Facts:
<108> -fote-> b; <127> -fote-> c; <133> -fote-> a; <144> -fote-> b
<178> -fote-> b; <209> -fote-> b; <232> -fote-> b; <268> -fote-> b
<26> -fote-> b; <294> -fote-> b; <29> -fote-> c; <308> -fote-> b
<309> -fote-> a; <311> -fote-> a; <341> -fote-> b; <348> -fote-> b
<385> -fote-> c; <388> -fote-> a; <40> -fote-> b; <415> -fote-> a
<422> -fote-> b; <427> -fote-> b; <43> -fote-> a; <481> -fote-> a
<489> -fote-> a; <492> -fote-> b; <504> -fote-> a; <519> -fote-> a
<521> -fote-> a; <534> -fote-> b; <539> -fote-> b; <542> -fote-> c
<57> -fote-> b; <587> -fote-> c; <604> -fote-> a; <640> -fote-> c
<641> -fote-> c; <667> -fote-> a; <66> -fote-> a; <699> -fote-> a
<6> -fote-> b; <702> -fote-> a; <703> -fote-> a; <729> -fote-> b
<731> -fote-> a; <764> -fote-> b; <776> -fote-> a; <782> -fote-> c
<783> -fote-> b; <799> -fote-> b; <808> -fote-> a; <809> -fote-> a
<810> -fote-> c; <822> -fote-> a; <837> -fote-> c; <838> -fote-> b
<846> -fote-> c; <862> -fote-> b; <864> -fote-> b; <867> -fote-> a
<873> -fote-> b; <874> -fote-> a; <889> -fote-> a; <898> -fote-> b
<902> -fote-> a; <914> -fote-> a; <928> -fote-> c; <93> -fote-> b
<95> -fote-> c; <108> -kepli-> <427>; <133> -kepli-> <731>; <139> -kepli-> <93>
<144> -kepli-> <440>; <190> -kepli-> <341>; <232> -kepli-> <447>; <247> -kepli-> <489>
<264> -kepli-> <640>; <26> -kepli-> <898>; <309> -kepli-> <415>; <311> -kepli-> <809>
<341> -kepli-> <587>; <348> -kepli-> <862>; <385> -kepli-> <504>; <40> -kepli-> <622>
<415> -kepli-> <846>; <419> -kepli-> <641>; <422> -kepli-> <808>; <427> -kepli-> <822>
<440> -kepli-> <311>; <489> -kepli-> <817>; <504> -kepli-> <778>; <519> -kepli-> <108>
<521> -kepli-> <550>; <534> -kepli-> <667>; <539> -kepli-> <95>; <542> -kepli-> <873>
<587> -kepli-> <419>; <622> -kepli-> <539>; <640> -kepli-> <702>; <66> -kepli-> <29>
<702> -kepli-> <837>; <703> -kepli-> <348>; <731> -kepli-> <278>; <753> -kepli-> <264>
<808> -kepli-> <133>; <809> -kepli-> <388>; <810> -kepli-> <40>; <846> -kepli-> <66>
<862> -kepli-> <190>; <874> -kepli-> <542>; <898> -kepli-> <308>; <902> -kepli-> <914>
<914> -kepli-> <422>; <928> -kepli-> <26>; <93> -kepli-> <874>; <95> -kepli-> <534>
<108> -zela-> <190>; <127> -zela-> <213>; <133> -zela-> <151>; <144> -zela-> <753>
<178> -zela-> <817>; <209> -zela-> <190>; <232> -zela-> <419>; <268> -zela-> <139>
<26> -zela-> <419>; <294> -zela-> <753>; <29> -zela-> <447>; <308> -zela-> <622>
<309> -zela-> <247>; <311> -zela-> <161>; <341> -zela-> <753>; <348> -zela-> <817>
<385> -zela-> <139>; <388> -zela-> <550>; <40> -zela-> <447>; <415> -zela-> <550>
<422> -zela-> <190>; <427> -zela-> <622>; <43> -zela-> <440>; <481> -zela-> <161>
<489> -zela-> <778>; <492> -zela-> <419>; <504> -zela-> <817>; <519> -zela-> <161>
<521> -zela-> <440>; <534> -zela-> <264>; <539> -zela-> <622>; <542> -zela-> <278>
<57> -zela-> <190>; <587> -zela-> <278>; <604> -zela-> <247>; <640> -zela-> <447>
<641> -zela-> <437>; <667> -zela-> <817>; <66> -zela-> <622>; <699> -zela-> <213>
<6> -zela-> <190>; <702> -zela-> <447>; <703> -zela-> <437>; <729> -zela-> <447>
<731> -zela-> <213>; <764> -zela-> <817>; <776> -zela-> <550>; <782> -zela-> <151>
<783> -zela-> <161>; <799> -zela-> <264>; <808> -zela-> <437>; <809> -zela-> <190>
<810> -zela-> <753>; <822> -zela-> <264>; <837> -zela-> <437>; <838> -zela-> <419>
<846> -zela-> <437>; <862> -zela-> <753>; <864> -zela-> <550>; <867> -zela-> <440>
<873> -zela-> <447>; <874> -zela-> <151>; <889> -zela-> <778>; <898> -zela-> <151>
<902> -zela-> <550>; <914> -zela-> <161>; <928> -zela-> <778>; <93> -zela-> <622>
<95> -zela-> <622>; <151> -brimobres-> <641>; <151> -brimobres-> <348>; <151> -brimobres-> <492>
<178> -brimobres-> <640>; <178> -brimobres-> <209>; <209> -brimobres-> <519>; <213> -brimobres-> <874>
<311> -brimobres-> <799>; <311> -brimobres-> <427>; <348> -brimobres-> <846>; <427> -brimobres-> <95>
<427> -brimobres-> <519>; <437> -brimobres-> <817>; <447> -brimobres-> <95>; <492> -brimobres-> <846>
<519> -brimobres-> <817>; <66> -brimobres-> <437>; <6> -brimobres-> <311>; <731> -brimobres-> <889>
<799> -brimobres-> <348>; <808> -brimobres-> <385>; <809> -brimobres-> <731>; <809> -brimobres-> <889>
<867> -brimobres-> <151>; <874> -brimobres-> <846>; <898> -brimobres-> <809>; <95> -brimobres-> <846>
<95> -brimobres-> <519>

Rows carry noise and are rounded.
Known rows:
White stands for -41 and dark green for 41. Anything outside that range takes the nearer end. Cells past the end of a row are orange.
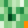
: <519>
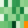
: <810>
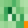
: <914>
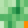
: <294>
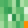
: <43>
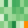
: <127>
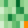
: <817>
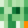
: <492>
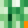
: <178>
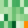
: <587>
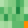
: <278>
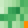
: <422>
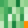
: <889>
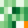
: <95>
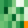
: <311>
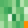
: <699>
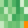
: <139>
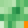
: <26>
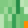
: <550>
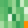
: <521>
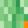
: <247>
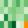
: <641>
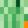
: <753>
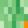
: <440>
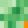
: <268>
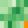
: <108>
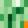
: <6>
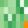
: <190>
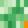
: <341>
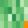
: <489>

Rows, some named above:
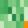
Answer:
<702>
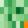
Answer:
<213>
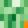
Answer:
<799>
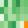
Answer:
<29>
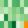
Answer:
<587>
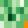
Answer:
<519>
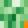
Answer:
<799>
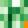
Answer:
<209>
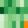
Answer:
<874>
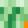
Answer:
<447>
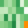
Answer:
<419>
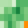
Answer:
<308>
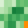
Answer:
<40>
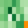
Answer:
<902>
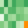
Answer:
<640>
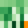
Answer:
<731>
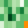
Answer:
<519>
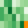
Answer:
<867>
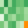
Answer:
<640>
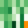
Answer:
<809>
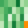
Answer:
<889>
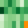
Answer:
<874>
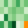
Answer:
<641>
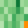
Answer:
<264>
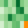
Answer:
<817>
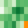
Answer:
<539>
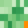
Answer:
<862>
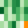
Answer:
<846>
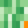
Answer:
<667>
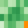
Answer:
<144>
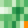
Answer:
<534>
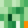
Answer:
<898>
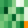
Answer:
<311>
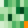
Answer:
<437>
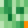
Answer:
<66>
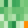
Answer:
<837>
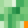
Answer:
<873>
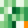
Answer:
<95>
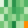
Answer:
<385>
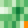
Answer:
<534>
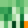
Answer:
<731>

